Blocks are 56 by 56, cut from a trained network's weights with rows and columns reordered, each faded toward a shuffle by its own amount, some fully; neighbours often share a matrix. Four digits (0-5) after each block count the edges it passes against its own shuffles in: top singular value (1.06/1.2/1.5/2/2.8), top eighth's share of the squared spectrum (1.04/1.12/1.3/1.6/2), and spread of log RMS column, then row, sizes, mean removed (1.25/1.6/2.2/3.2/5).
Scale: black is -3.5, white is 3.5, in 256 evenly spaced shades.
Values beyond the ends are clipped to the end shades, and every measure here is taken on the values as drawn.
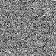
3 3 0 1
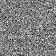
0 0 0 0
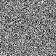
1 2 0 0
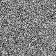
1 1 0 0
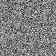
0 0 0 0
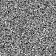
1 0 0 0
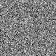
0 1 0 0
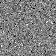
0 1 0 0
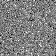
2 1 0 0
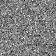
0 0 0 0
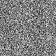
1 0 0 0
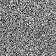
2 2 0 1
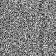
2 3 0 0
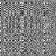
4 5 3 3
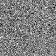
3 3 0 0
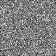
1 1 0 0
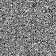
1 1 0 0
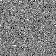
2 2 0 0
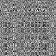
4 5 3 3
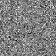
3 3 1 1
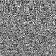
3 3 0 1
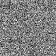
2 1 0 0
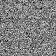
2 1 0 0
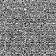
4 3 1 2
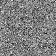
2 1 0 0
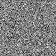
1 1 0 0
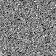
2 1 0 0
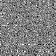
3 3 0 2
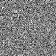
3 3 0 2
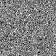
2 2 0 0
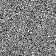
0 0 0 0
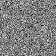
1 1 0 0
